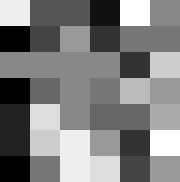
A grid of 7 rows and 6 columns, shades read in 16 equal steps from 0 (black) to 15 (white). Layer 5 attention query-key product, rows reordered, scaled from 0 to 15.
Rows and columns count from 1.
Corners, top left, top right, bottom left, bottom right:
14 8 0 9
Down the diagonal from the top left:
14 4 8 7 6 15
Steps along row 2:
up up down up same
